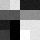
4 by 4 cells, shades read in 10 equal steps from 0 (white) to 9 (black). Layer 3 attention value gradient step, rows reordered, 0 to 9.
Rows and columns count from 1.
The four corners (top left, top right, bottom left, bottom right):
2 8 7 1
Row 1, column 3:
8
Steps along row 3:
up down same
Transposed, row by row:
2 6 8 7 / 1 6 9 9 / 8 4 1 0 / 8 4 1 1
